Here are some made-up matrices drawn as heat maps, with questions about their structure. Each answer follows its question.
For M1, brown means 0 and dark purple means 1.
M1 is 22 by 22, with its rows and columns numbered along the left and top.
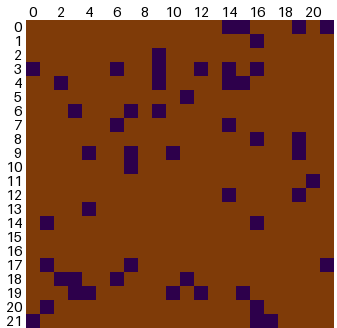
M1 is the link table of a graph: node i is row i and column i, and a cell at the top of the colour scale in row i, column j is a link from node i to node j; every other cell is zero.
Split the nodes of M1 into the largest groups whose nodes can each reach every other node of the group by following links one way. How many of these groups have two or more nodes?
1
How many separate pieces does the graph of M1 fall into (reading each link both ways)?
1
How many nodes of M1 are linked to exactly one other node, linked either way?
2
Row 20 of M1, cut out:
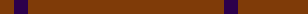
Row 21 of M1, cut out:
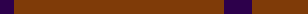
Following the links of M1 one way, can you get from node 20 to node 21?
no
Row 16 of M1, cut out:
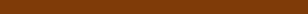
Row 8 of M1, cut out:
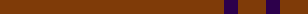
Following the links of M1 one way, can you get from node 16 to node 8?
no
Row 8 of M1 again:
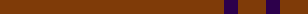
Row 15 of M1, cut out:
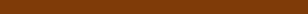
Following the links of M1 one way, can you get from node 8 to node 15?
yes
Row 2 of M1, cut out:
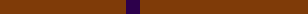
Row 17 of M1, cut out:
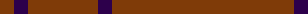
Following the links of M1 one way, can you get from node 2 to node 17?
yes
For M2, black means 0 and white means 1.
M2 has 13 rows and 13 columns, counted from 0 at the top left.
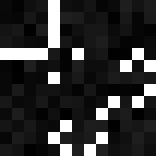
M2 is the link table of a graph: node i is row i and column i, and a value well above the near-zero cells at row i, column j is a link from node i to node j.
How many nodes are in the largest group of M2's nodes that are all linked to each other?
2
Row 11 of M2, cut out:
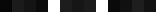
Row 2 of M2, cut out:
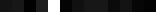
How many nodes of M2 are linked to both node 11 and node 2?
1
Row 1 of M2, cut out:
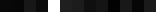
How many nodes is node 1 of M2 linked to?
1
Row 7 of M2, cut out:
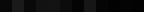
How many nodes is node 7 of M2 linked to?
1
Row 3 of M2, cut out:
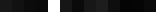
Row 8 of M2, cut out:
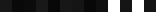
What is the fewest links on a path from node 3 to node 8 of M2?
3
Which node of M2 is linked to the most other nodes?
node 4
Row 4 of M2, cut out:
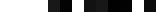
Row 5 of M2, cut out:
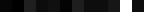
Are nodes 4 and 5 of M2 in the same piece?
no
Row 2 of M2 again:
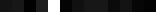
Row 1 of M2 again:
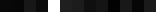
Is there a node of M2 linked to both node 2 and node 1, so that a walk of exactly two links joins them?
yes
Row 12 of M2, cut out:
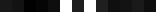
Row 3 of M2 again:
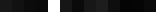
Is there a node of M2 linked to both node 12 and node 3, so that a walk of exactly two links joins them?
no
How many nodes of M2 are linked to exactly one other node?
8
